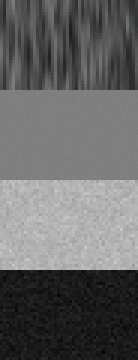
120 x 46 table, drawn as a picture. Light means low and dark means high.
It is made of 4 by 1 panels. Panel 1,1: high, streaked downward. Panel 2,1: middling, flat. Panel 3,1: low, fine-grained, faint in contrast. Panel 4,1: very high, fine-grained, faint in contrast.
